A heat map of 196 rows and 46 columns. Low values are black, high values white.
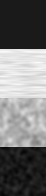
It is made of 4 by 1 panels. Panel 1,1: very low, flat. Panel 2,1: very high, streaked across, faint in contrast. Panel 3,1: high, blotchy. Panel 4,1: very low, blotchy, faint in contrast.
